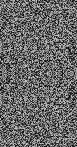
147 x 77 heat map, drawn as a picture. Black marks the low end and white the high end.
The histogram is flat. There is no seam. No regular stripes run through it. It is mirror symmetric from top to bottom. No overall slope runs across the table. Fine speckle covers the field.
